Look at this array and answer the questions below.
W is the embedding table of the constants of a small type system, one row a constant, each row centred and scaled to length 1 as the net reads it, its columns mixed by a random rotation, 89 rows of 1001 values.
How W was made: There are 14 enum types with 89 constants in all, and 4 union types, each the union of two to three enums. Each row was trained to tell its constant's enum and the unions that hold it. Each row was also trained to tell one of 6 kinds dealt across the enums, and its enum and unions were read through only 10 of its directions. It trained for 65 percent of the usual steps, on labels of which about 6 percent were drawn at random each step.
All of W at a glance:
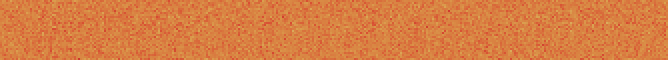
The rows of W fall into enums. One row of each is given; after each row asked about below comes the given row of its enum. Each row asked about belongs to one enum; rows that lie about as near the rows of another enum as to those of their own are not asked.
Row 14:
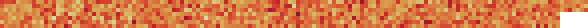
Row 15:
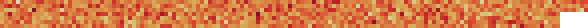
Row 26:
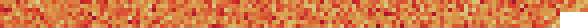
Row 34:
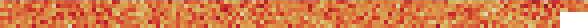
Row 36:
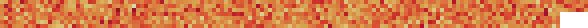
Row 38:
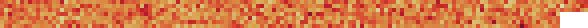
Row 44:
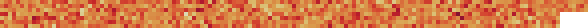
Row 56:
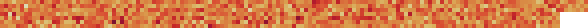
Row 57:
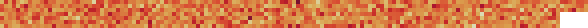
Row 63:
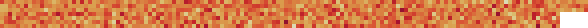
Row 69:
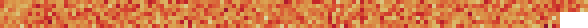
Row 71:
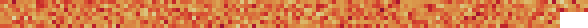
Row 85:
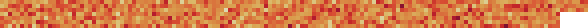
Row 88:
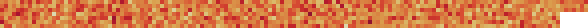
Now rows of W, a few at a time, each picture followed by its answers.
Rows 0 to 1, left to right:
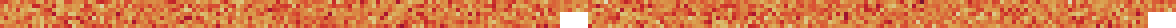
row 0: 14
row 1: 15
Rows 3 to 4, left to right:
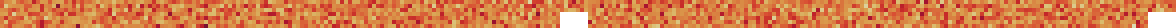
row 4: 85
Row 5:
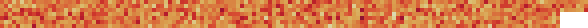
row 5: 56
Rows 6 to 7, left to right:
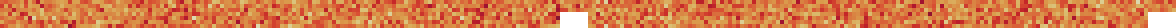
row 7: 57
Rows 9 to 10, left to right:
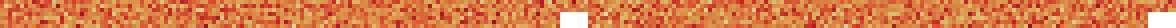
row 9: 71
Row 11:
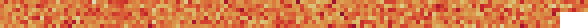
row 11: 57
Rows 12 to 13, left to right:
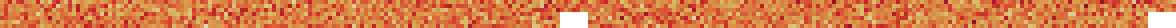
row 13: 34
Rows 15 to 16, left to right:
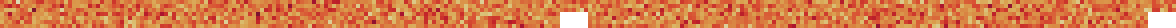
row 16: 85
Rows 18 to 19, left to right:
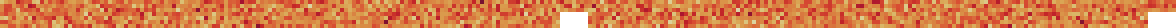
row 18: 44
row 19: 36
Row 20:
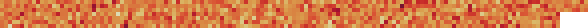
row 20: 34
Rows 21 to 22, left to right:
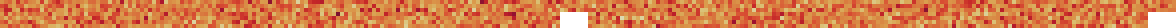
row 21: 56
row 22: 71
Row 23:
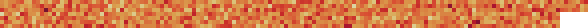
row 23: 14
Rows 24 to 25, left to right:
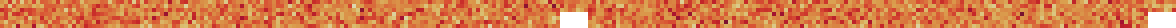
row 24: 56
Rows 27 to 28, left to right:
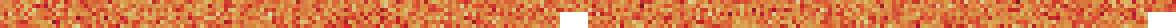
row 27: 14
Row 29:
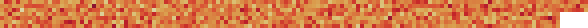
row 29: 57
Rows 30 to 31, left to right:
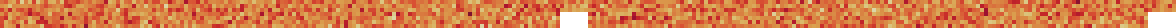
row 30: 26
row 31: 44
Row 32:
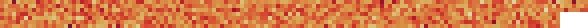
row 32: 71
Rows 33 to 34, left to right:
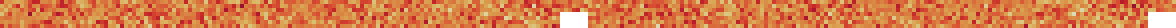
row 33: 15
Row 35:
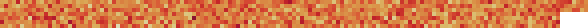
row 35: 44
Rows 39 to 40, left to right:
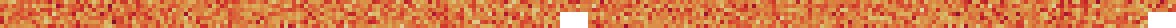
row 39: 88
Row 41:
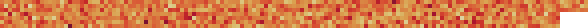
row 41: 71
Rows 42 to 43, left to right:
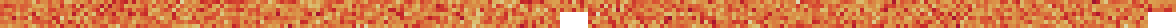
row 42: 44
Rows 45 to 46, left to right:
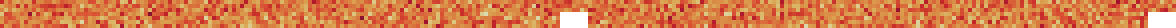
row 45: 15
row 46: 34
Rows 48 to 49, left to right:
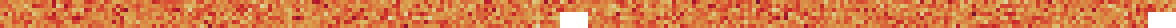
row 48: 69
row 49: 69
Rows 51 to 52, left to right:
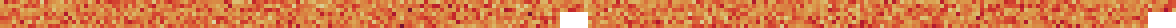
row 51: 57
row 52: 57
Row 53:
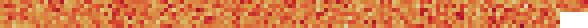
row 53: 36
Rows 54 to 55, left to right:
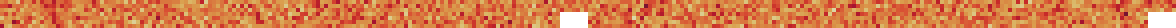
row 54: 15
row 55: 85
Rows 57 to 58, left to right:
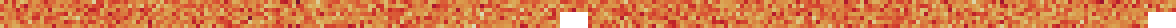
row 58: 26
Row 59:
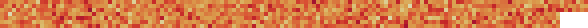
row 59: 14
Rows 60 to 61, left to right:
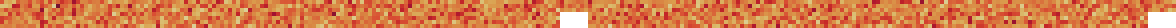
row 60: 85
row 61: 69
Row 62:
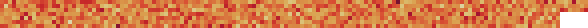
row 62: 71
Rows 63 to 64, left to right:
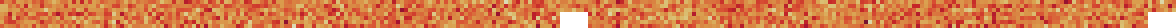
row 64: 38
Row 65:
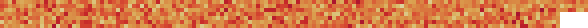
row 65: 14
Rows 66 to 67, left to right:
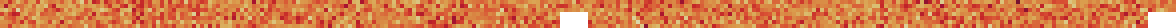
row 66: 36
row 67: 85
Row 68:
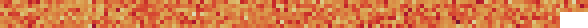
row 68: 38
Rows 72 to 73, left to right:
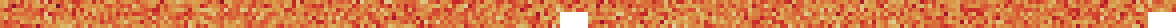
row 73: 63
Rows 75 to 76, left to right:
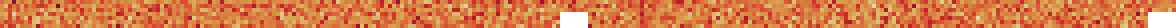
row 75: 71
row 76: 15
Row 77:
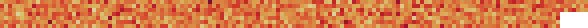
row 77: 69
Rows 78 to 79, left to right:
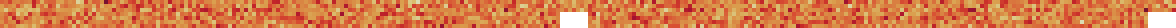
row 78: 69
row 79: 26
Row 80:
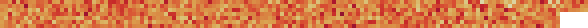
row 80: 57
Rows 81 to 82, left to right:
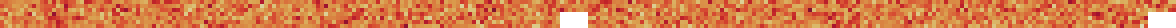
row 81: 69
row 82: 56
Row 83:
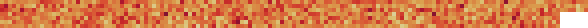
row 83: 56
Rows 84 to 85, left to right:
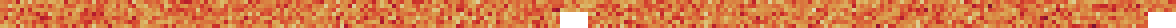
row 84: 26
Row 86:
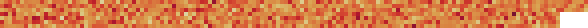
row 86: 44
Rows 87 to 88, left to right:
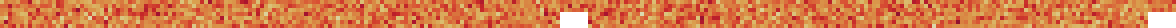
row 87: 38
